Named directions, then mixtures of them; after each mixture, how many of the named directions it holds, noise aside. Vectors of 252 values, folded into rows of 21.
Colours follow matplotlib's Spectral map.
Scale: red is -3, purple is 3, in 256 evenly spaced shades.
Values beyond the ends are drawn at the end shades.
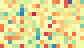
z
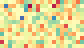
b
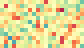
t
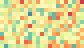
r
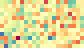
three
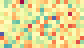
three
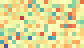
three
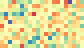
one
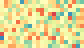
one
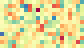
two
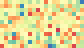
three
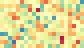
two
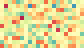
three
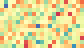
three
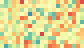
one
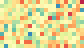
one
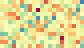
two
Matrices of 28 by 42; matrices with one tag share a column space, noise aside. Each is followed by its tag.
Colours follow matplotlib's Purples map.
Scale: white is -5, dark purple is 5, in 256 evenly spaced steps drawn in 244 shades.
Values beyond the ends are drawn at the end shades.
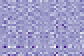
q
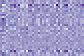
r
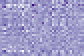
r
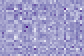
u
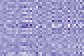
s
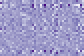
r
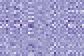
s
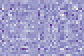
u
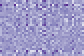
r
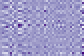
s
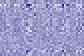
r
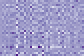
q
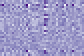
r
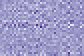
s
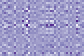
s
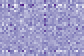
r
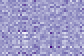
q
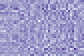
u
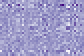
r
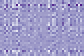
r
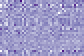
r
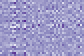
s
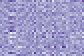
q
